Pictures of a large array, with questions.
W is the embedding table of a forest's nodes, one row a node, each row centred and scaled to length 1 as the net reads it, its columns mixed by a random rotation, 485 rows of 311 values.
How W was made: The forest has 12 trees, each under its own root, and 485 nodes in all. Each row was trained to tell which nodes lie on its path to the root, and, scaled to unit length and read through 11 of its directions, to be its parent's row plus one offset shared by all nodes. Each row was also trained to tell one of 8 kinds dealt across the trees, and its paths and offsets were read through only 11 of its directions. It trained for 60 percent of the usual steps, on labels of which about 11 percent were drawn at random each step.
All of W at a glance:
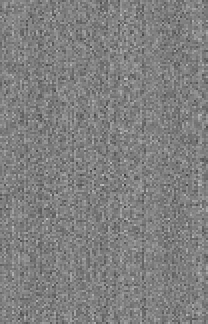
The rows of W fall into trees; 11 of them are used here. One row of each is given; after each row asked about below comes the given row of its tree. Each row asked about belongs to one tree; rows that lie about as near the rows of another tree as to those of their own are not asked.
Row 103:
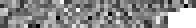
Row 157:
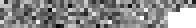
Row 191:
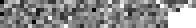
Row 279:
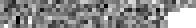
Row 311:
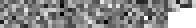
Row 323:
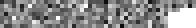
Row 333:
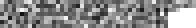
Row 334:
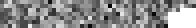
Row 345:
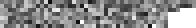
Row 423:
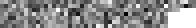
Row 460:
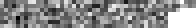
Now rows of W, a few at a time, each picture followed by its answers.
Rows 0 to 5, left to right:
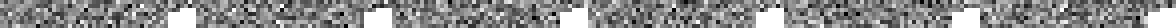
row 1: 333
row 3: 323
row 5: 334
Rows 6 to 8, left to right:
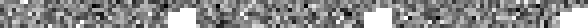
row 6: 334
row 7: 311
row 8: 279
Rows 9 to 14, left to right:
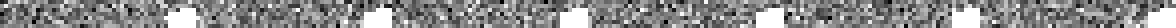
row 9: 191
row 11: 323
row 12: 345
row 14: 323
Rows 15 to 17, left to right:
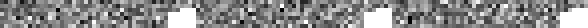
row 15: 279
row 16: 323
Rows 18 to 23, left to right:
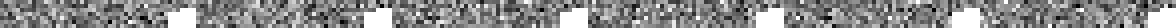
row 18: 423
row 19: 423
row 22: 279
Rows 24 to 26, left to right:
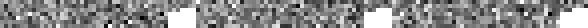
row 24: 423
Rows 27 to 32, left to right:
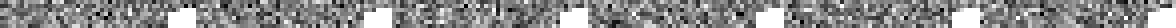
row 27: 334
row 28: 279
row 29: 345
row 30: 311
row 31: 333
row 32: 311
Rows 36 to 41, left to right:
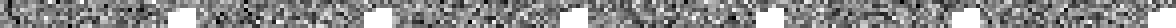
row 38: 311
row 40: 334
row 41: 323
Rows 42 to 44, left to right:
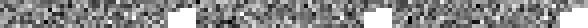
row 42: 323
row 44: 279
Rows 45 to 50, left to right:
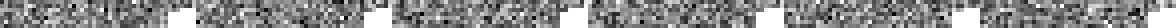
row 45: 345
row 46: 311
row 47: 311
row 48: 311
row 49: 460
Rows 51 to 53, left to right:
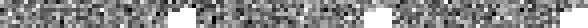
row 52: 191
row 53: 333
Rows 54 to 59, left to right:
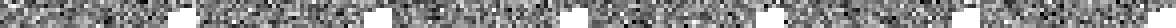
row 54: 311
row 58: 311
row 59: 279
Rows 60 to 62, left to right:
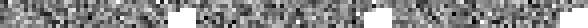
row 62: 279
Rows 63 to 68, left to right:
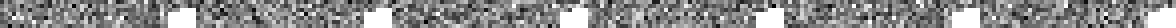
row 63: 333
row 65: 279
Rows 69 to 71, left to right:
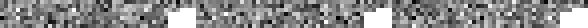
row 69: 460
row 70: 423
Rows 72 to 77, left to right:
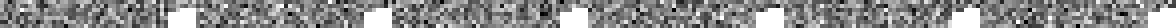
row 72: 333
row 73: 311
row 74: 333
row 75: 323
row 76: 191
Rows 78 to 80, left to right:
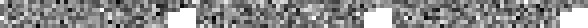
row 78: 345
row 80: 279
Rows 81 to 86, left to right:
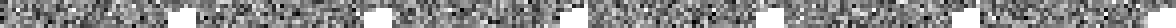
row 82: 334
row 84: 423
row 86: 279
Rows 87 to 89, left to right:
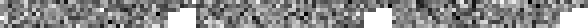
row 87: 345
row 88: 334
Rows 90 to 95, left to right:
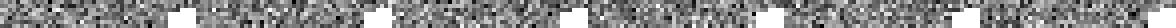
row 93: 191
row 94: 345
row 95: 333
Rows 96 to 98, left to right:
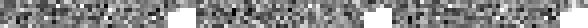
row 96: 323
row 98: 323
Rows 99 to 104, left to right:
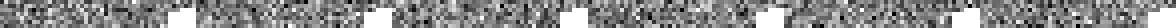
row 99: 345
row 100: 323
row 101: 103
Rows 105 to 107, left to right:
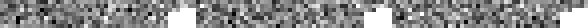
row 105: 191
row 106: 279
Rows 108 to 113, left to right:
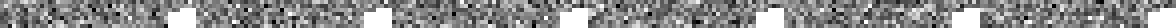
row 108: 334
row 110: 323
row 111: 103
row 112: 334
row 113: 103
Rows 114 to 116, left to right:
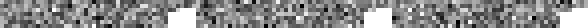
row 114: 311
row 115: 345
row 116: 334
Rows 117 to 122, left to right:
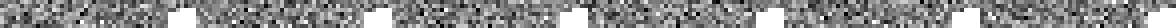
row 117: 311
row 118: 323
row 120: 460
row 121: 279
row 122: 279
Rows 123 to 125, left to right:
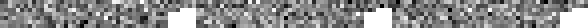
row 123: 279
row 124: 333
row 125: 323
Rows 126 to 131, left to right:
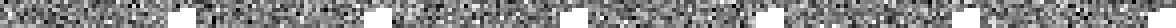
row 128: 333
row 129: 279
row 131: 334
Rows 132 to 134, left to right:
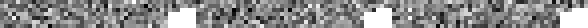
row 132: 279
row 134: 460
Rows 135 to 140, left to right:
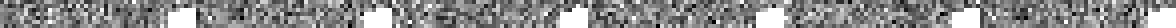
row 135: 345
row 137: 157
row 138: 423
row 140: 191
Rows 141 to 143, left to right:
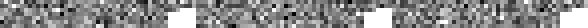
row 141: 311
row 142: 333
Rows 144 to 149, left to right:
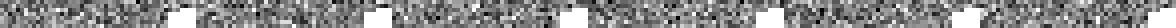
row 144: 423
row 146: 334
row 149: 103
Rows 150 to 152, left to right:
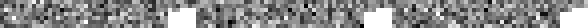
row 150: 460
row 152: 311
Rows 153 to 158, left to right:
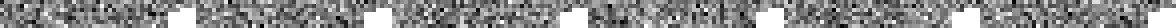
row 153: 345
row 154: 333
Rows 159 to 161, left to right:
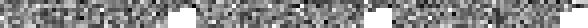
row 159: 191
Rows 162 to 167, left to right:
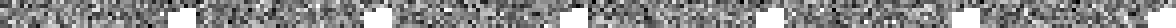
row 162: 333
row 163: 191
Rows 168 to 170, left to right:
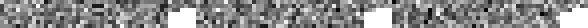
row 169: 333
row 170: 323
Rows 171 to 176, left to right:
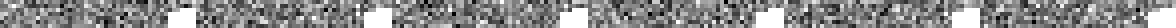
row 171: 311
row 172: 333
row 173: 333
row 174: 279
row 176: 323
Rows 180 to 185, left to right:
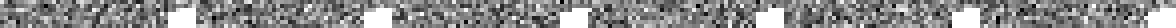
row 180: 333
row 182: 103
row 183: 103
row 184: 460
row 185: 191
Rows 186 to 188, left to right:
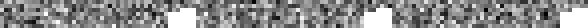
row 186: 423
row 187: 191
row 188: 460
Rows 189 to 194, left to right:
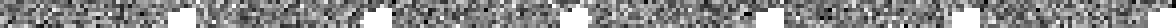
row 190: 157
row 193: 191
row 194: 191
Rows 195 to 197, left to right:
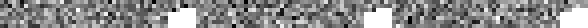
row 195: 345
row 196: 333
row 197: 279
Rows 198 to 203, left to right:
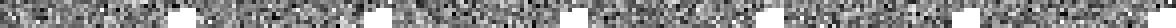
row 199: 323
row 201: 323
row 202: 460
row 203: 334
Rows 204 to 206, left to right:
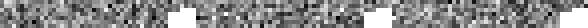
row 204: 103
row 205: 334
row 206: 333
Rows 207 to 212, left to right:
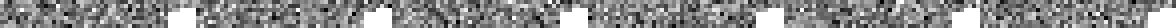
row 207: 333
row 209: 191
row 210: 460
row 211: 323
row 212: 279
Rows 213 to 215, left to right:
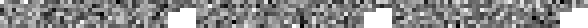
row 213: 334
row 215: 333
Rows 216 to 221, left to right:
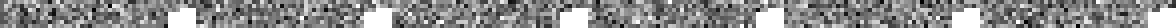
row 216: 460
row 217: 191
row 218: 103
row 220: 323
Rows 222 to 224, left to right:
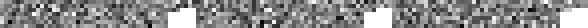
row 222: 423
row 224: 423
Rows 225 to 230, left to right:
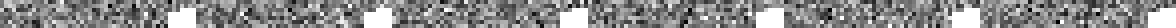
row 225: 103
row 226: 323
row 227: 423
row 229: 191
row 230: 334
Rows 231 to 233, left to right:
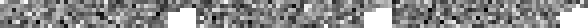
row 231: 334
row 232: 323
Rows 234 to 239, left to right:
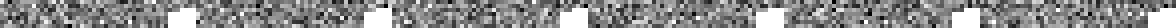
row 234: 103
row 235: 311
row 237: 334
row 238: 103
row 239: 334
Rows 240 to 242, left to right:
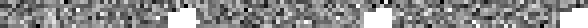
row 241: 157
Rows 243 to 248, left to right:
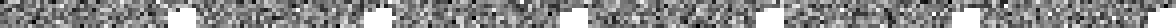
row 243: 191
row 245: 333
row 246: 311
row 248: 311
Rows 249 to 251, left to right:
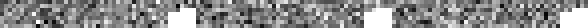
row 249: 191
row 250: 460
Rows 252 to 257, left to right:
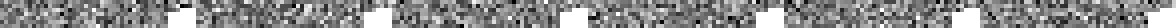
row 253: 323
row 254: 103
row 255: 103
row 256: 323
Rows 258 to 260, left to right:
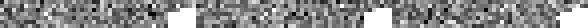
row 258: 345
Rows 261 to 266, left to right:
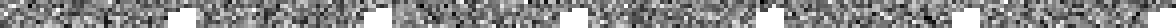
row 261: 103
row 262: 423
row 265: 423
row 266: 334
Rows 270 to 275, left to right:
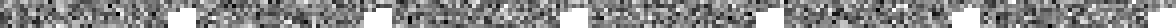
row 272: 323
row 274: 323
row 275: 460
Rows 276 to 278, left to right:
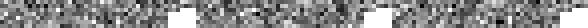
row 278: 103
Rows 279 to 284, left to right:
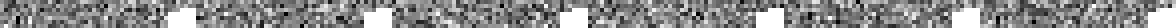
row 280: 334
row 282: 334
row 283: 460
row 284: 323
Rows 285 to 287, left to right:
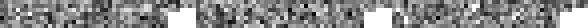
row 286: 460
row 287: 334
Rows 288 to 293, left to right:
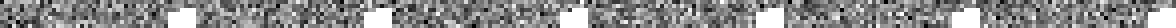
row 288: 333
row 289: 423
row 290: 279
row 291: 345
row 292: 279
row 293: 279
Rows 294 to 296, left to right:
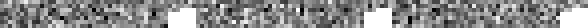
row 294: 334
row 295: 345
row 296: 191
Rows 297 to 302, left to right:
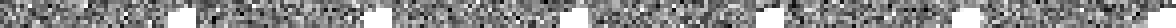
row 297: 323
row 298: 191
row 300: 311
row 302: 345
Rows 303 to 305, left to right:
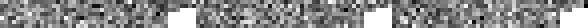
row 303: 333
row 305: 191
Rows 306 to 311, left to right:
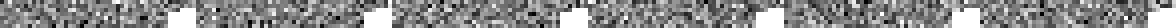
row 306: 279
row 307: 311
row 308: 333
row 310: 191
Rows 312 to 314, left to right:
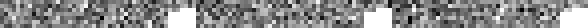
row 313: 191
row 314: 191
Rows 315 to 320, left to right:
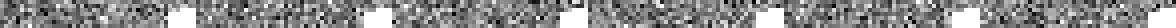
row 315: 191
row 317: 311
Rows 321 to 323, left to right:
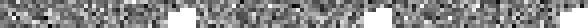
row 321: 279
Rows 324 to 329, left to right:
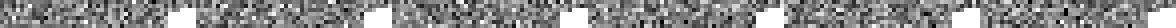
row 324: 323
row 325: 311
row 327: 311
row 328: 423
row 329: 333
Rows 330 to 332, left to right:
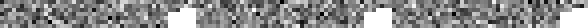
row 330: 279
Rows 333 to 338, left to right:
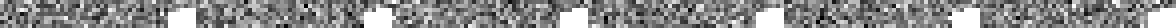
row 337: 191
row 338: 423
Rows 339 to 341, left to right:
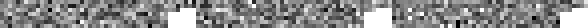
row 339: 334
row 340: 333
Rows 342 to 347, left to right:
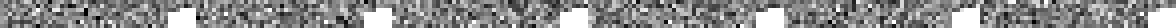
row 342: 333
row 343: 334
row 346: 311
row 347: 460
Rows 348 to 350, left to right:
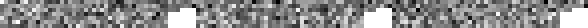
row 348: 334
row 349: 191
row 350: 191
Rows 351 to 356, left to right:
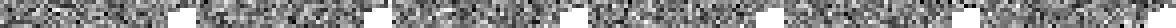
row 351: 423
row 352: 311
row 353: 345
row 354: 345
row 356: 323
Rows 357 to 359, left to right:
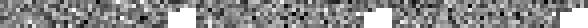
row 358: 334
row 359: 333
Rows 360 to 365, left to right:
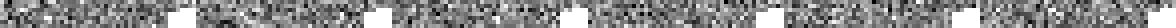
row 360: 345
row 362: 191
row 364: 345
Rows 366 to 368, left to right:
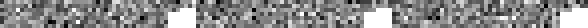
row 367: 279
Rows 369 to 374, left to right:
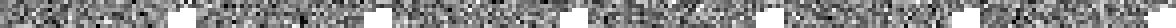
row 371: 323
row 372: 323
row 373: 279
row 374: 191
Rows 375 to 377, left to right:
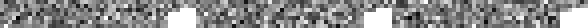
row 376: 323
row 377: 460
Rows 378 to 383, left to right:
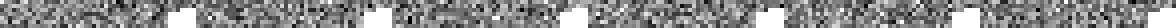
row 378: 334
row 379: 279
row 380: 279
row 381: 334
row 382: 423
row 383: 279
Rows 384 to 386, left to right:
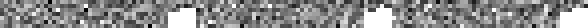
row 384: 333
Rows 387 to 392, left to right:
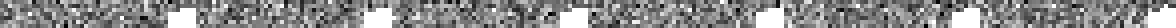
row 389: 345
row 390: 311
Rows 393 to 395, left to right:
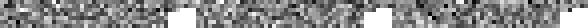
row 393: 333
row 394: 334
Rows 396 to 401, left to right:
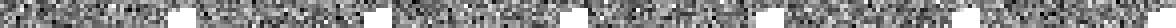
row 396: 191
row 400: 423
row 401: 279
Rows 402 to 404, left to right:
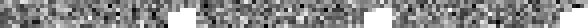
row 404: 423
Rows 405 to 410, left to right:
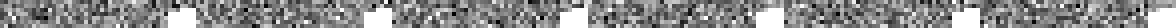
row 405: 191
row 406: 157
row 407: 311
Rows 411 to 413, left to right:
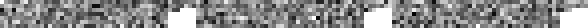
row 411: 334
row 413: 333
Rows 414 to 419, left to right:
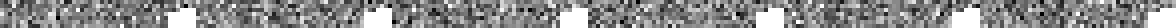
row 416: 191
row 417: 333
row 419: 279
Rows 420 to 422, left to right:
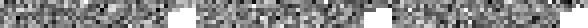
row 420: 323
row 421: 333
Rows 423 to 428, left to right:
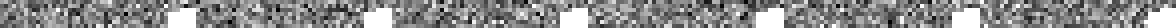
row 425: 460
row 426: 334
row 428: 157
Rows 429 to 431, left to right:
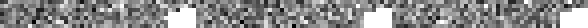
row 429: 191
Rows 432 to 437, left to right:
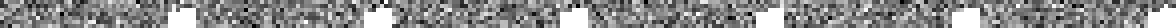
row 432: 333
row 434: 423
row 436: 334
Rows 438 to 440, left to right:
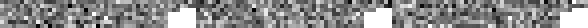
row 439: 191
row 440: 334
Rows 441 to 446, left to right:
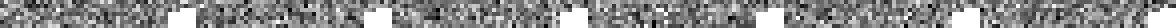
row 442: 334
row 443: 191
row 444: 334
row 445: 279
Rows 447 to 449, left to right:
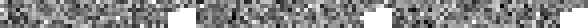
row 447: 103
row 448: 191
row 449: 103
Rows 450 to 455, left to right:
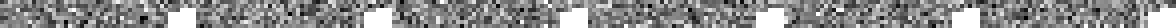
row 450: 279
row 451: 423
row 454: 423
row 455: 191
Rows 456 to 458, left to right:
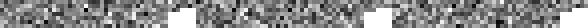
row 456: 323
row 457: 323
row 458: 103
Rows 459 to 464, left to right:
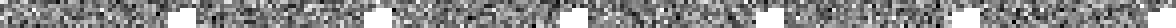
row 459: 333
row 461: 323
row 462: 191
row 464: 279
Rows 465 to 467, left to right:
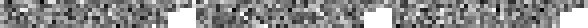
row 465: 345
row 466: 323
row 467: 345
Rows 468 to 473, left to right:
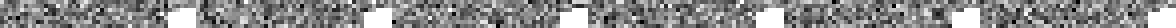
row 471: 460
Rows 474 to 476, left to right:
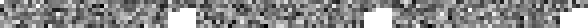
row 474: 460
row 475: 333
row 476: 345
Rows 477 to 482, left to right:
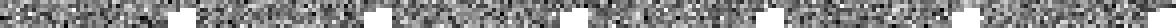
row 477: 334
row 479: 334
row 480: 345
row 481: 323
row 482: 333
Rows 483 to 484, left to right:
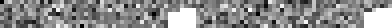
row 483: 333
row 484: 311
